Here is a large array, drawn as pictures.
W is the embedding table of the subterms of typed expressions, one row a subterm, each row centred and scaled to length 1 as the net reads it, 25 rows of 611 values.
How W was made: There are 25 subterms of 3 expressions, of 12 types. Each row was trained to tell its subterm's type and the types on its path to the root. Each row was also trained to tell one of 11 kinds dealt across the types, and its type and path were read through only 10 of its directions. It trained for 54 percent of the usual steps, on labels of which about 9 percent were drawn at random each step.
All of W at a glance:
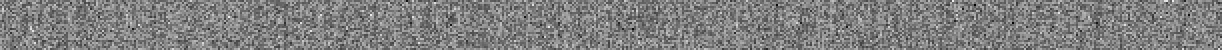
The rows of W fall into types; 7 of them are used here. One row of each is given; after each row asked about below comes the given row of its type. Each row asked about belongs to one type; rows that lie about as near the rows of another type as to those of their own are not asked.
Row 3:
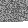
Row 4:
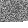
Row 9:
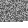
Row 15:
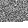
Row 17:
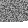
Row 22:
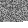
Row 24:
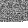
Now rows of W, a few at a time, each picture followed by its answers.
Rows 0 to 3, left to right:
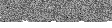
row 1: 17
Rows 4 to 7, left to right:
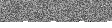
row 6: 4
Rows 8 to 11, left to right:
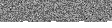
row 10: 17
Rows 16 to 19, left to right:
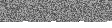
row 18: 4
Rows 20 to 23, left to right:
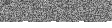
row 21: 3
